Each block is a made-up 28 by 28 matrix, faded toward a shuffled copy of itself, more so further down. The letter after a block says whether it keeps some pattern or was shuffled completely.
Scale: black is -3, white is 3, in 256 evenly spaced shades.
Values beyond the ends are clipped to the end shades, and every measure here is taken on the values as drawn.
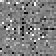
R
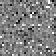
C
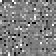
R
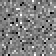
C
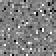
C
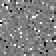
C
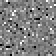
C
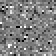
R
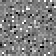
C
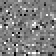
R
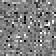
R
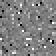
C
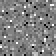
C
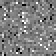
C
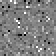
C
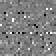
R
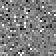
C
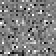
R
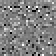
R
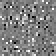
R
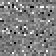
R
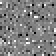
R
